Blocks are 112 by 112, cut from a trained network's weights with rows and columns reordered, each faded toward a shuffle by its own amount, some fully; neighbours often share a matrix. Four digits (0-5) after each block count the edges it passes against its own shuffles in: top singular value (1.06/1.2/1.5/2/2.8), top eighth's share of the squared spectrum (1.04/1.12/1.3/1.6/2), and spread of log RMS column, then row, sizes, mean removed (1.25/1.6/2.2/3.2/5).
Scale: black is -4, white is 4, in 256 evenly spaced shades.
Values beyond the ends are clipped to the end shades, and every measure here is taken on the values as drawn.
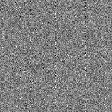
4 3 2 1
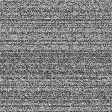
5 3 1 1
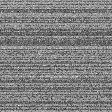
5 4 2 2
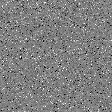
2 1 0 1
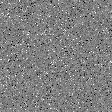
0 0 0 0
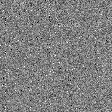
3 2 1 0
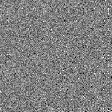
4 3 2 1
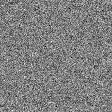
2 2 0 0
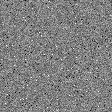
1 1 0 0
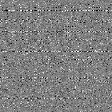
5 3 0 3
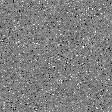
2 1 0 0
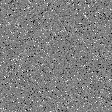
1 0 0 0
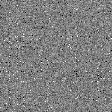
3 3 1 1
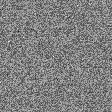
0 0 0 0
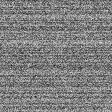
4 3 0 1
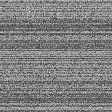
5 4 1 3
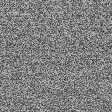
1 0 0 0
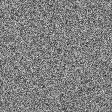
0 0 0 0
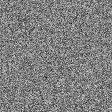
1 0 0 0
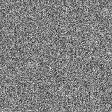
2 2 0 0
